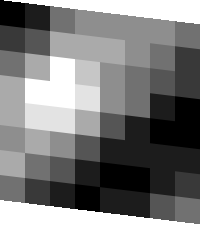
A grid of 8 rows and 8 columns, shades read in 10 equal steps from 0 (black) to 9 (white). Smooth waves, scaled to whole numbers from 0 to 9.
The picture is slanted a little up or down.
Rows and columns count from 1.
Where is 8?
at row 4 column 4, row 5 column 2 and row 5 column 3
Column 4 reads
5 6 7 8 6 3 1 0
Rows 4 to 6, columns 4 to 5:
8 5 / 6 3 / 3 1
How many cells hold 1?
12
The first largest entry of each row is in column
4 3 3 2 2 2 1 1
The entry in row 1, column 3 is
4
